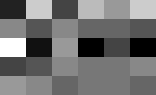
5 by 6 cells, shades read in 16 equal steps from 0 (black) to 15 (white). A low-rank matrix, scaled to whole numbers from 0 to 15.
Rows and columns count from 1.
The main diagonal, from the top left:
2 5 9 7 7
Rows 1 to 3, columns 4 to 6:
11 9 12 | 6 6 5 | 0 4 0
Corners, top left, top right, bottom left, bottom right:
2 12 9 6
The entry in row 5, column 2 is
8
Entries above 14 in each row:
0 0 1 0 0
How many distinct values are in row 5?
4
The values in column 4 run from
0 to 11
